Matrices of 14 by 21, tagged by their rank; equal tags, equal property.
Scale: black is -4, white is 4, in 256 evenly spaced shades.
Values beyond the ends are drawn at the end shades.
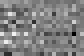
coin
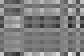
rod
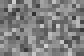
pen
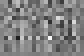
coin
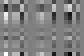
rod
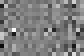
coin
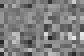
coin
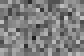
pen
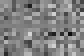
coin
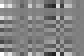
rod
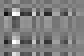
rod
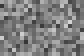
pen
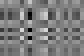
rod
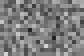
pen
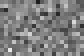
pen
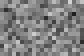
pen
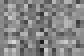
coin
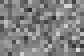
pen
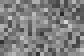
pen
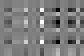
rod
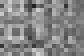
coin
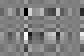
rod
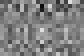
coin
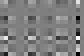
rod
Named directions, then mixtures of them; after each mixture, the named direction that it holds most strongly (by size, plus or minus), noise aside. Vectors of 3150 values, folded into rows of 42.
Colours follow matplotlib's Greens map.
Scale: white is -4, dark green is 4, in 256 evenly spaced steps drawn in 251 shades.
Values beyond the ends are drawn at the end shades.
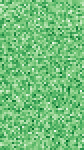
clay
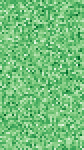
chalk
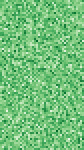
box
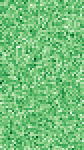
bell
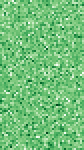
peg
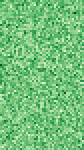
box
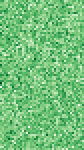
bell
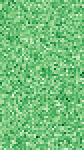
peg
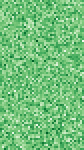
box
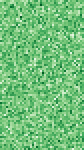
bell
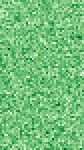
peg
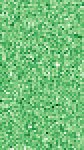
peg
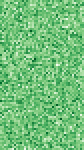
bell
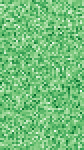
clay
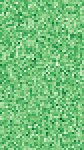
bell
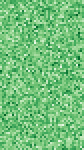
chalk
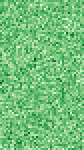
bell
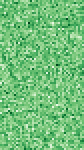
peg
